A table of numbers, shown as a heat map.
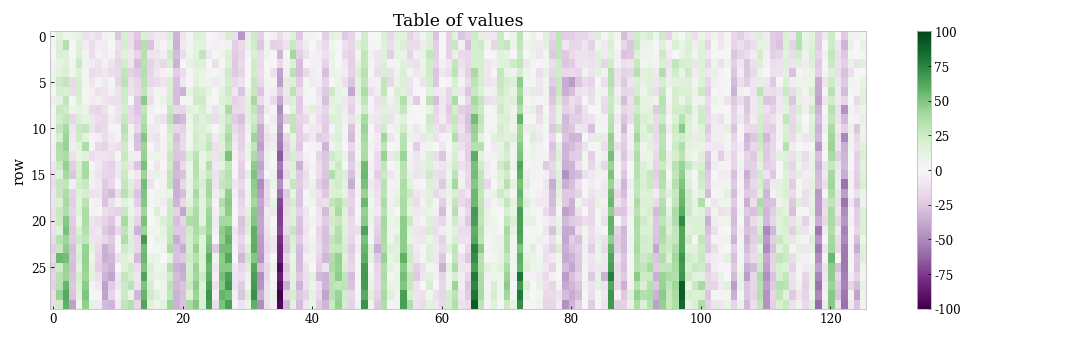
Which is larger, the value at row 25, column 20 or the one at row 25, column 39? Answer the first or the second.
the second
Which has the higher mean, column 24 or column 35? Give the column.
24
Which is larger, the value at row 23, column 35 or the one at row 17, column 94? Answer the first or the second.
the second
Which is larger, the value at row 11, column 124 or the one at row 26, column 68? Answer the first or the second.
the second
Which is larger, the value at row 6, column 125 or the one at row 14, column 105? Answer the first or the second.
the first
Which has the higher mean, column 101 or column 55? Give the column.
55
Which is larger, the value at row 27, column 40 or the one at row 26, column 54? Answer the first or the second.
the second
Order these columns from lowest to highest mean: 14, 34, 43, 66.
34, 43, 66, 14
